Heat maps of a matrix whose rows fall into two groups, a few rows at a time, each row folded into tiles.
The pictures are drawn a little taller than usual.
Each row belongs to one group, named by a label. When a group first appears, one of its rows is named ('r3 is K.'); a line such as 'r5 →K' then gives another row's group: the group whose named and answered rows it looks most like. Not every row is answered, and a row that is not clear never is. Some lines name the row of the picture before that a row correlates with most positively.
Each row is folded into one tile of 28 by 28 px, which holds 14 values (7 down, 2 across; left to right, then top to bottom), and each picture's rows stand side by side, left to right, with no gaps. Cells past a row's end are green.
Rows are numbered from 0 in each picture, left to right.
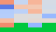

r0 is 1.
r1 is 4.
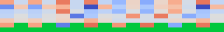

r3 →1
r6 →4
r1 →1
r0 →1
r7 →1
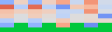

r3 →4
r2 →1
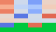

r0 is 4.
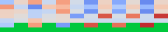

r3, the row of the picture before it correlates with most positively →1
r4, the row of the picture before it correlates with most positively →1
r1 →1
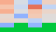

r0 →4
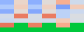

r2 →1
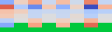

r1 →1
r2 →1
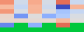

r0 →4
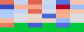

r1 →4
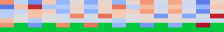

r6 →4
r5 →4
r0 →1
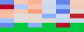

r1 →4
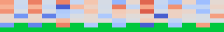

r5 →4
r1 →4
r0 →4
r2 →1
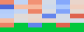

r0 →1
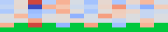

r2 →4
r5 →1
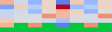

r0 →1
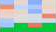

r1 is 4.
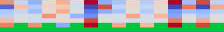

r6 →1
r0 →1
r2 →4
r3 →1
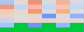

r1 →4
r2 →4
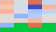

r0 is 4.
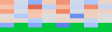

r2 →4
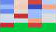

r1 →1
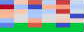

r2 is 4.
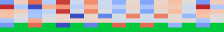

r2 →4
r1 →1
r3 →4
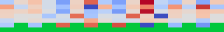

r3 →1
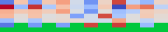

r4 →1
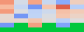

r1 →1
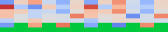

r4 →4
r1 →1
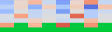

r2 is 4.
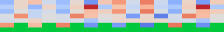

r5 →4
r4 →4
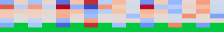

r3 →1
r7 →4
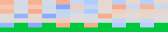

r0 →4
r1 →4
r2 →1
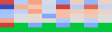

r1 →4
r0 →1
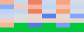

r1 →4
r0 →1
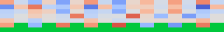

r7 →1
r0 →1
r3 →1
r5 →4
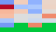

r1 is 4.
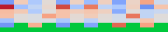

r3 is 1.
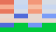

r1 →4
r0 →4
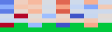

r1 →4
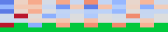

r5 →1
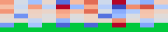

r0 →4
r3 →4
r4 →1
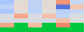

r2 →1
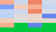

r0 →1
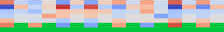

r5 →4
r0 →1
